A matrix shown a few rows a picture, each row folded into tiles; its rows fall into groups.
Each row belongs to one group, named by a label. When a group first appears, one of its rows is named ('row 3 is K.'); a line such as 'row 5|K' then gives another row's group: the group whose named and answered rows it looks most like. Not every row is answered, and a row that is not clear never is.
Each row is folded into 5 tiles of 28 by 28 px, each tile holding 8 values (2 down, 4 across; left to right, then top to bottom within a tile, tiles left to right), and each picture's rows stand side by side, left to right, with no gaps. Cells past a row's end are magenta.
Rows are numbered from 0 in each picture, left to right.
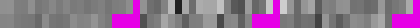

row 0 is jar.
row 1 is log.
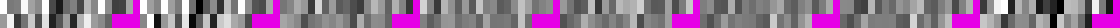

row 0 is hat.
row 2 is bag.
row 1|hat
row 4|log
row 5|log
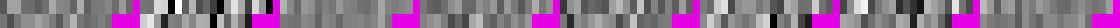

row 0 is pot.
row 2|jar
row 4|pot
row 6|bag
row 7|jar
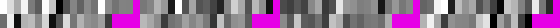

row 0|hat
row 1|bag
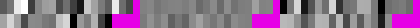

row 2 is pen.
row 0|bag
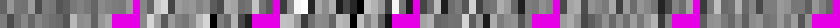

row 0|log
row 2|bag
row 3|pen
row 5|pen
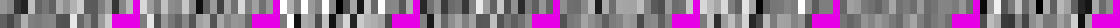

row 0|log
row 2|hat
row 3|pot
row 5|hat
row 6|pot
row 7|pen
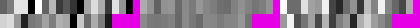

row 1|jar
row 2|hat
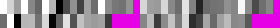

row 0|hat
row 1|hat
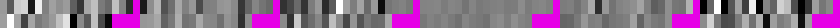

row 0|bag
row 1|pen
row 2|pot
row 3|jar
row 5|pen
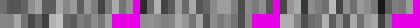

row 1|pen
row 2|pen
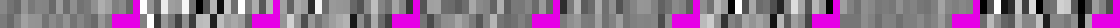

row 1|hat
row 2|bag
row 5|bag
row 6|jar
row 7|pen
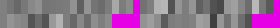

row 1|bag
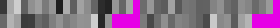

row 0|pen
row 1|log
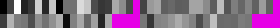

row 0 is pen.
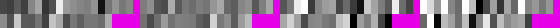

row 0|pot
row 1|log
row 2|bag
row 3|hat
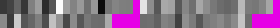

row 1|jar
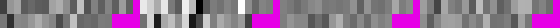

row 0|pot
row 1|hat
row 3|jar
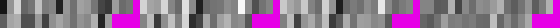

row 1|hat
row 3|log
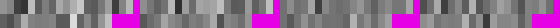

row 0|log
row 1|log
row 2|log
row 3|pen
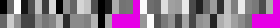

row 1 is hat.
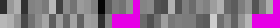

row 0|pen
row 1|log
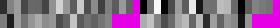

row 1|pen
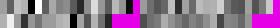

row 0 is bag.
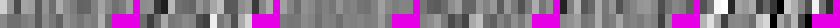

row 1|log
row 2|jar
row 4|pen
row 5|bag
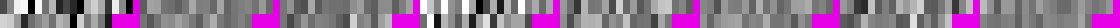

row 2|log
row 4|jar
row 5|jar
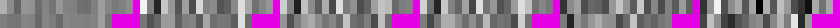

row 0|jar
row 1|jar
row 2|jar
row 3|jar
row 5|pen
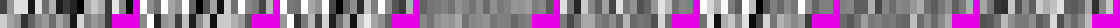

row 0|bag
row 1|hat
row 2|hat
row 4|jar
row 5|hat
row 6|log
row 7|log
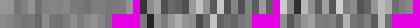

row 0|jar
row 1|pot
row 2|jar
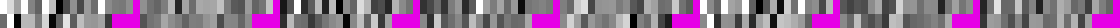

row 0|hat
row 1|log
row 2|pen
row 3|pot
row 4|bag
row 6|pot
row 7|pen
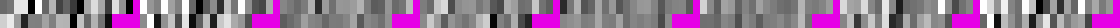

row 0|bag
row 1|hat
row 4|pen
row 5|jar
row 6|hat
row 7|hat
